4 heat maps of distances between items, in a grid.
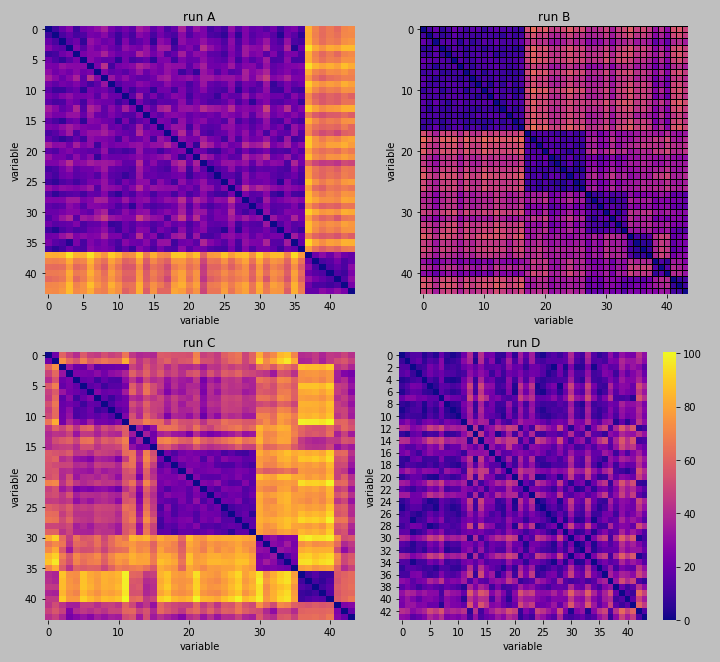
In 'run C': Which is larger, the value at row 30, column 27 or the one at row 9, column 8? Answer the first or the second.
the first
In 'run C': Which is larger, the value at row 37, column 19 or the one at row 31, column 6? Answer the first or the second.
the first
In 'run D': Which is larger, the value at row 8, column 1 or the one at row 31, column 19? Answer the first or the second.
the second
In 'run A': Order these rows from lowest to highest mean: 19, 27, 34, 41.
27, 34, 19, 41
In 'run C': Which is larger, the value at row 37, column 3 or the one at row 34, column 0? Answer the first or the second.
the second
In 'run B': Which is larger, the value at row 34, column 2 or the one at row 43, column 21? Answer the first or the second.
the first
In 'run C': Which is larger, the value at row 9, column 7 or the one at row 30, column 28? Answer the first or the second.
the second
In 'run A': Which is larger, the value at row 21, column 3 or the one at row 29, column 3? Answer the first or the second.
the second
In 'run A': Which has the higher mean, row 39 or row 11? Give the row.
39
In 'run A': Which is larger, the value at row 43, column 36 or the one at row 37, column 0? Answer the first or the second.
the second
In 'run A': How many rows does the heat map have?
44
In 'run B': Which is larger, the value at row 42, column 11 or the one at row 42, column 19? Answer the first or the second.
the first
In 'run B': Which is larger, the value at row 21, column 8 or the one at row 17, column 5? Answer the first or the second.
the second
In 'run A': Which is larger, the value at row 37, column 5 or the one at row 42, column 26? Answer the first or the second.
the first
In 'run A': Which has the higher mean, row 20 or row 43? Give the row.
43
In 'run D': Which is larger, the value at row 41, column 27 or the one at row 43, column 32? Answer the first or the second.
the first
